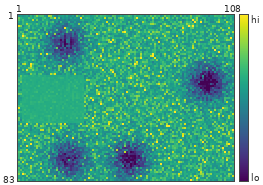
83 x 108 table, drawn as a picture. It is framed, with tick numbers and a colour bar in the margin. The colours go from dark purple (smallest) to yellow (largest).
No single row or column stands out from its neighbours. An odd patch, calmer than its surroundings, sits in the middle left. No overall slope runs across the table. The middle left is the calmest part. There are four dips. Neither half mirrors the other.
